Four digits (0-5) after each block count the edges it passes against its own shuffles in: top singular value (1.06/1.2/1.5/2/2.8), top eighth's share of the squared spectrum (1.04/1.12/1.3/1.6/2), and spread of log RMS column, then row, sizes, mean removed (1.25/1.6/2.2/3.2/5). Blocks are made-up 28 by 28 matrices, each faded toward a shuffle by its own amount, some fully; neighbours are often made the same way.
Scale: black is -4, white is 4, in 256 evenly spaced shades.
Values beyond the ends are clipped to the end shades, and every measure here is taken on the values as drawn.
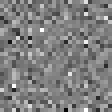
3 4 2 1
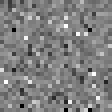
1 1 0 0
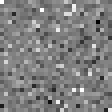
0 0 0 0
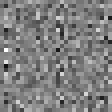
3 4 2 1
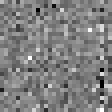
3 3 2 0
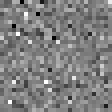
0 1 1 0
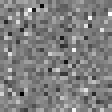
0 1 0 0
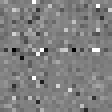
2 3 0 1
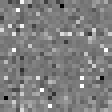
1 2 0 0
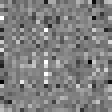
3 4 2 1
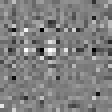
3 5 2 2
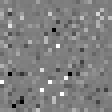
1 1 0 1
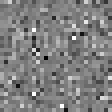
2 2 0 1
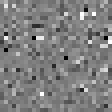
2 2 1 0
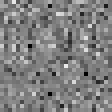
3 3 0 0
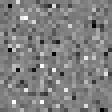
0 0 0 0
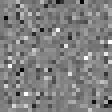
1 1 0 0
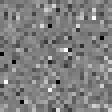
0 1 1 0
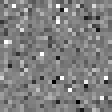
1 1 0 0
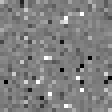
1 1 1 0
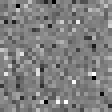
0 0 0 0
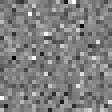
0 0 0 1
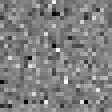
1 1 0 0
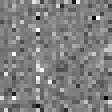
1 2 1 0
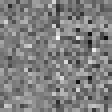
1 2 2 0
